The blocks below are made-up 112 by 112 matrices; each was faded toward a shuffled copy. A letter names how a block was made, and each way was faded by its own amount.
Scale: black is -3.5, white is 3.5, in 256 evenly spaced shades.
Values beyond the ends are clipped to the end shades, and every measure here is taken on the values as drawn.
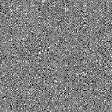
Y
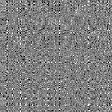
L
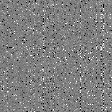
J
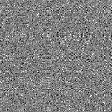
Y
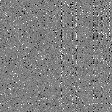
J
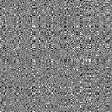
L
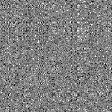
Y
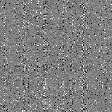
J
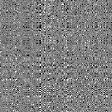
L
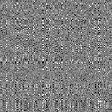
L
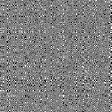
L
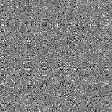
Y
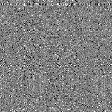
Y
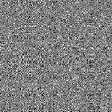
Y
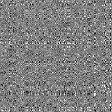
L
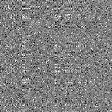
Y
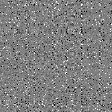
J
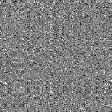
Y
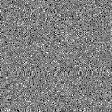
Y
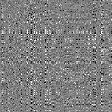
L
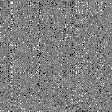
J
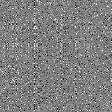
J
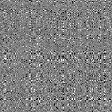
L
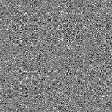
Y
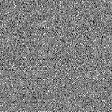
Y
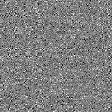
Y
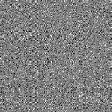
Y
